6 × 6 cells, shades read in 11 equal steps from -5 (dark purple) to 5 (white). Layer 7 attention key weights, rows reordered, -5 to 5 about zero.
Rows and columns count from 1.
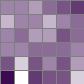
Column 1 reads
0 2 0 0 -2 -5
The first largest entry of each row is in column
3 1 3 1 2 2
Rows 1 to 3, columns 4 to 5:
-1 -2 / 2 0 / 1 -2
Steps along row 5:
up down up down up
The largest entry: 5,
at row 6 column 2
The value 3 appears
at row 5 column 2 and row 6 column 6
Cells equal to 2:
2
